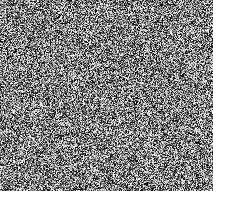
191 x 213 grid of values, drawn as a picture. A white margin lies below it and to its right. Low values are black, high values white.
Mirror symmetry: none. Seam: none. Slope: none. Histogram: flat. Grain: fine. Average level on the scale: 50%. Odd rows or columns: none. Stripes: none.
